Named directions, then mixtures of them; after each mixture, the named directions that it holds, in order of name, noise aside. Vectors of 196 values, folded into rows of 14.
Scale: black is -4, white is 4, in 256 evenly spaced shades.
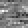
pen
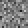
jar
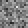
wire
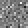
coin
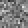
jar, pen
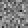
jar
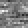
pen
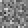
jar, wire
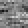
pen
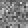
coin, pen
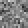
jar, pen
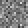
coin, wire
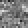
jar, pen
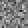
jar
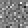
coin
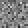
coin, jar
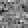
jar, pen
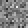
coin, wire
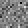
coin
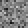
jar, wire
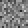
jar
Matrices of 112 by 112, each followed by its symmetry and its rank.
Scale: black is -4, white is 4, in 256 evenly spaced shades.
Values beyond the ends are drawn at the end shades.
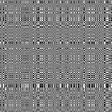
neither, rank two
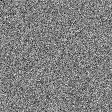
neither, full rank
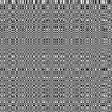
neither, rank two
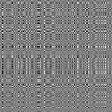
neither, rank two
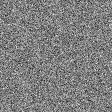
neither, full rank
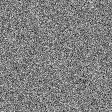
neither, full rank
